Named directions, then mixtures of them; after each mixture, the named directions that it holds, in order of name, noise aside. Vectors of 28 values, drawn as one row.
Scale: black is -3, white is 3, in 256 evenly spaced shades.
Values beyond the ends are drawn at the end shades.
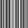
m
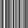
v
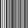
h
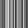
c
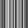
c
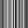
c, v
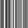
m, v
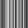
c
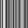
h, v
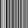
h, m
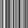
v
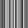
c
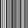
h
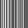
c, h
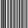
h, m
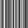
v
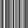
v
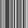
c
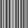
m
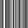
v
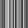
c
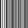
h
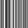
m, v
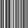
m, v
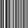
m, v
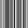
c
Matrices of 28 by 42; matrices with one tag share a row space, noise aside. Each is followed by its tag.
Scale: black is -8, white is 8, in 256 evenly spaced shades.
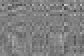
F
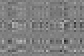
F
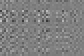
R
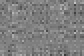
F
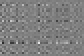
R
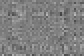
F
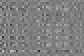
R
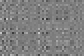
R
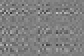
R
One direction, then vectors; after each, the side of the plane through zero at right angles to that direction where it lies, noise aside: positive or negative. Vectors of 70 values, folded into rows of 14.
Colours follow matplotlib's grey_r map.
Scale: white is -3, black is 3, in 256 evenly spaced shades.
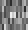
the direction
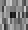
negative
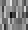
negative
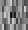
negative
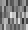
positive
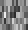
negative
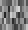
positive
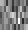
positive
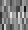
positive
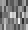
positive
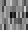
negative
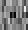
negative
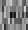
negative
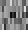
negative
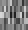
negative
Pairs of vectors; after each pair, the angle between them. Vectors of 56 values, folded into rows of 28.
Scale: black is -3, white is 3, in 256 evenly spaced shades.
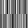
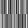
nearly opposite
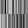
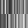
nearly opposite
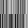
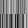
nearly parallel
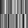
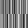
orthogonal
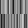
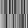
partly opposed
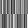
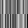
partly opposed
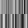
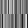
partly aligned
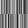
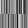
nearly parallel
